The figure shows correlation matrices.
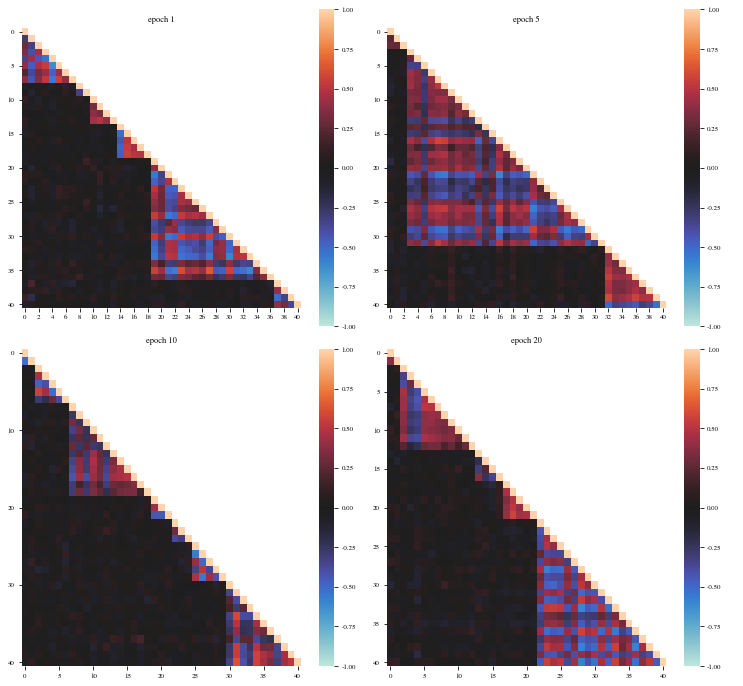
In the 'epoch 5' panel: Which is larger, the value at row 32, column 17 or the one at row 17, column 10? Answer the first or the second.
the second
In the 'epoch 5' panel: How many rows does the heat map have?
41
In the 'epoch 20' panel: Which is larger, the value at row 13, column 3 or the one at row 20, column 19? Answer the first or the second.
the second
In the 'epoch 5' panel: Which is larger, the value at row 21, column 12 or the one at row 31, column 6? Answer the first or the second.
the second
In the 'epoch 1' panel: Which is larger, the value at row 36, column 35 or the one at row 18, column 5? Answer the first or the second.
the first
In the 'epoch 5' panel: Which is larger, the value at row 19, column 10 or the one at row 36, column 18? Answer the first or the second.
the first
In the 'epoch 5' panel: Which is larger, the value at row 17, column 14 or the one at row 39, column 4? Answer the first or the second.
the first
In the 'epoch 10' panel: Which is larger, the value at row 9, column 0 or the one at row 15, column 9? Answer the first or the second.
the first
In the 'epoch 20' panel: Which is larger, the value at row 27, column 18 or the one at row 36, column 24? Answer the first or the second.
the first
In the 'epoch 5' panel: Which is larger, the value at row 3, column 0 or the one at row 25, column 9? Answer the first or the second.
the second
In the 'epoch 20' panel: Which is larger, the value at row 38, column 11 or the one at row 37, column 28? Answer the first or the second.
the first
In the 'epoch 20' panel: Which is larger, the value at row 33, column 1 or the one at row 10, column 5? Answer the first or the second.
the second
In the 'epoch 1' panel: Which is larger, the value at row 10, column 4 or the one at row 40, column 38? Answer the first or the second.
the second
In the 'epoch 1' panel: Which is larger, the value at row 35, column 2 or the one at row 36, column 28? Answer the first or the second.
the first
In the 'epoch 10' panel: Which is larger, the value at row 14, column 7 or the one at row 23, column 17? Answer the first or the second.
the second
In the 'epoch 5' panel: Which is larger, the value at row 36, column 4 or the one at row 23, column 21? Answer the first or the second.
the second
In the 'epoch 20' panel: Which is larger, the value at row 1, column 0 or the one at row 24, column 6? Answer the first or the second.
the first
